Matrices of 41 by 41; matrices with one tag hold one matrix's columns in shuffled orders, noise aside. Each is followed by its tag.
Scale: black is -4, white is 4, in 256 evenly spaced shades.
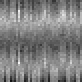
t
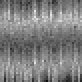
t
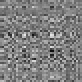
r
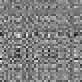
r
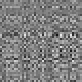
r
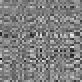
r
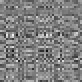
r
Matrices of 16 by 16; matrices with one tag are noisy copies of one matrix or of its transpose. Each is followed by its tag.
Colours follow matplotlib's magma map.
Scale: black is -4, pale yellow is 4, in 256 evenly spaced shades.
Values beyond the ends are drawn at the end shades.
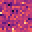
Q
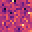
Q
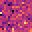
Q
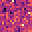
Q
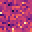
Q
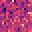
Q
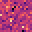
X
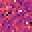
X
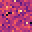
X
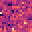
Q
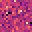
X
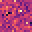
X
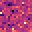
Q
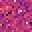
X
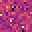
X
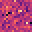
X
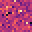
X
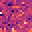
Q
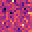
Q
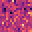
Q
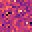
X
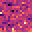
Q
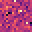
X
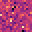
X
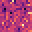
Q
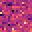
Q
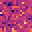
Q
